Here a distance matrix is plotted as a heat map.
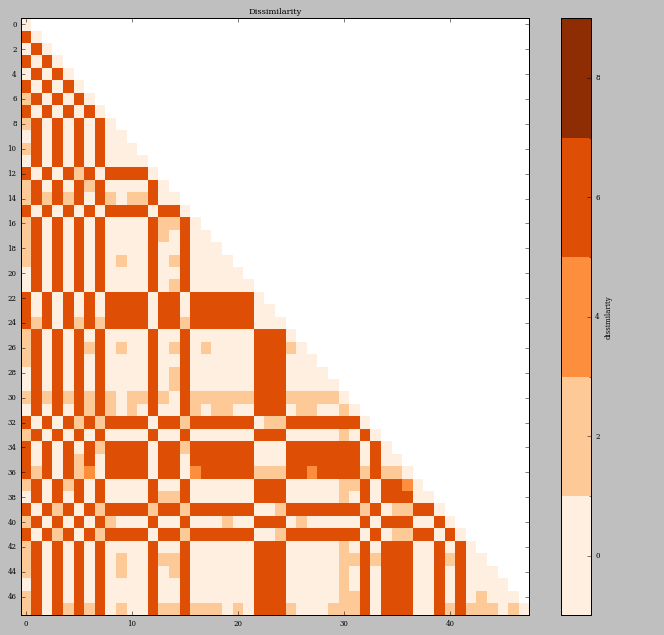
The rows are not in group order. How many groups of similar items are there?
2
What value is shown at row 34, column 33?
6
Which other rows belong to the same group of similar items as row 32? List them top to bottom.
1, 3, 5, 7, 12, 15, 22, 23, 24, 34, 35, 36, 39, 41
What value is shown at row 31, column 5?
6
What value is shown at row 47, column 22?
6
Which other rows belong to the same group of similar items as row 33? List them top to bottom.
0, 2, 4, 6, 8, 9, 10, 11, 13, 14, 16, 17, 18, 19, 20, 21, 25, 26, 27, 28, 29, 30, 31, 37, 38, 40, 42, 43, 44, 45, 46, 47
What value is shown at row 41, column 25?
6
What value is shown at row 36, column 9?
6
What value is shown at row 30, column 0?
2
